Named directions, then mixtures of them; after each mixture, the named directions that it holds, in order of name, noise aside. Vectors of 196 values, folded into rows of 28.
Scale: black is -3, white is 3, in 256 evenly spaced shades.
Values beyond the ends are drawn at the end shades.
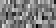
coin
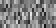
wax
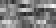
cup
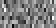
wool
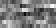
cup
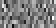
wool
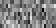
cup, wax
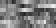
cup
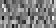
wool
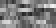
cup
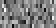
wool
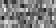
cup, wool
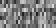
cup, wax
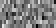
coin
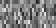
wax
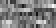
coin, cup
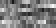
cup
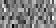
wool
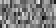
coin, wax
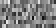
coin, wax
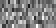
coin, wool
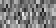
wax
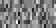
wax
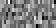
coin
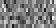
wool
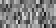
wax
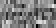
coin, cup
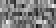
coin, cup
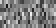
wax
